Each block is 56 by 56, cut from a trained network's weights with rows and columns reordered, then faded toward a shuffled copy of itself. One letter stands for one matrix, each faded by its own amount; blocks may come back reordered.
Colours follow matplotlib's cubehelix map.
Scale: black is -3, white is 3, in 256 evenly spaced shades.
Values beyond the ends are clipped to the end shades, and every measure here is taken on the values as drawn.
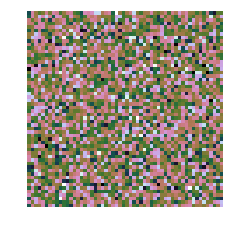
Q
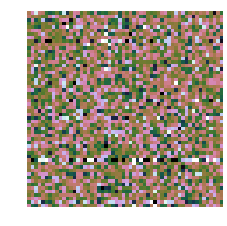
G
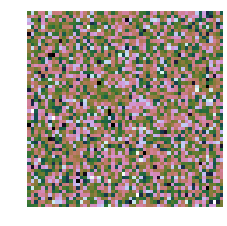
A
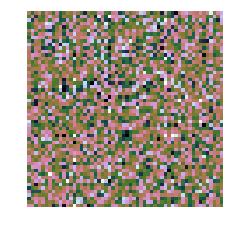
G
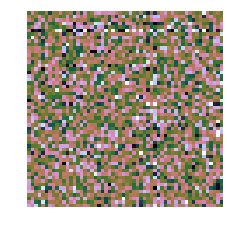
G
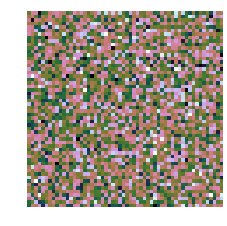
Q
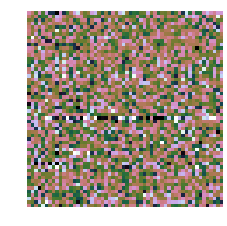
G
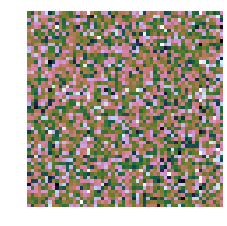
A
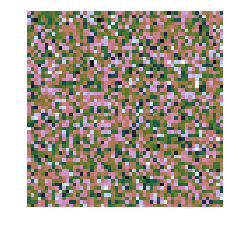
Q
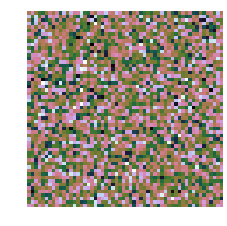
Q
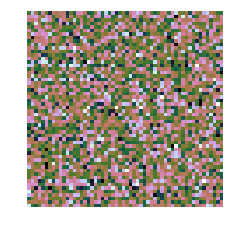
Q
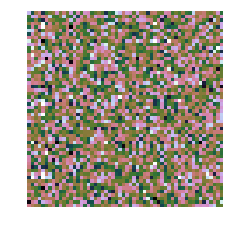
A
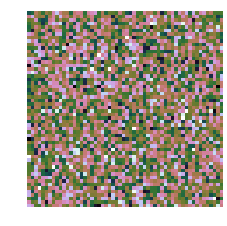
Q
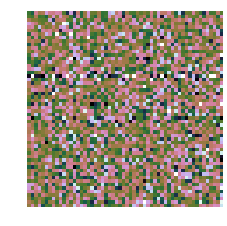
G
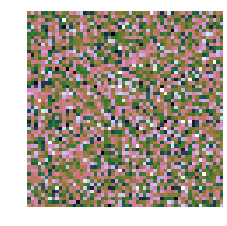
A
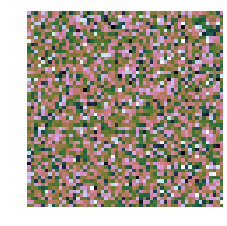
A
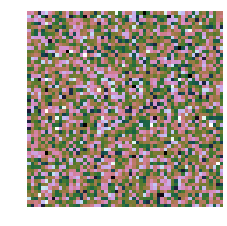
A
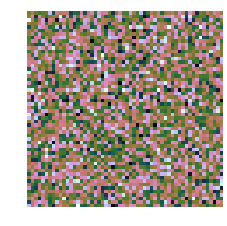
Q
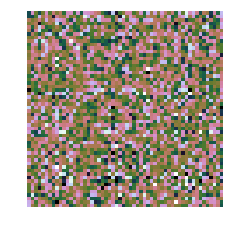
G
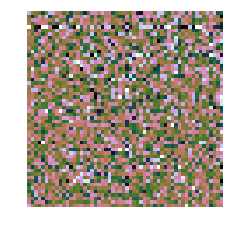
G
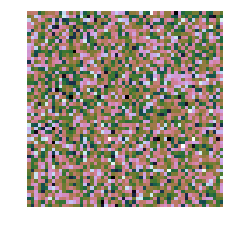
A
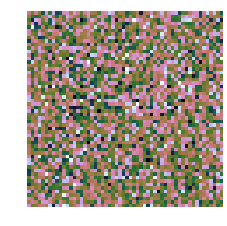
A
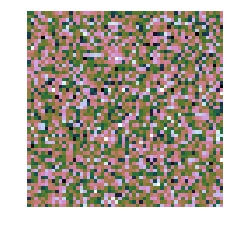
Q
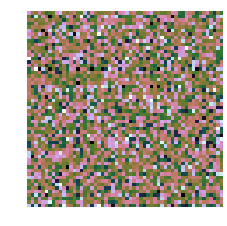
A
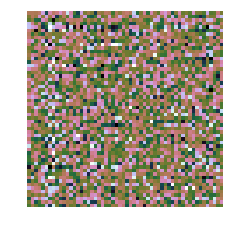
G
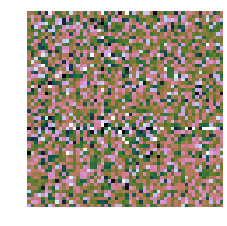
G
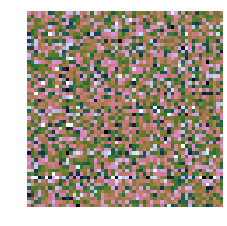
G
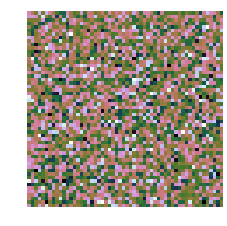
A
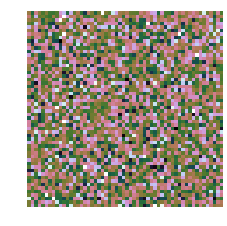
Q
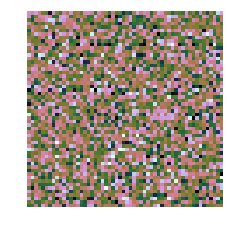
A
